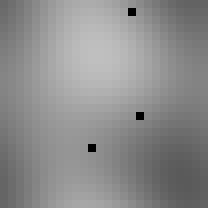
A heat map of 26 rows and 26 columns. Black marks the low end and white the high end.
There are three isolated cells, each far lower than the cells round it. The ninth with the highest average is the top middle. There are no regular stripes. The ninth with the lowest average is the bottom right.
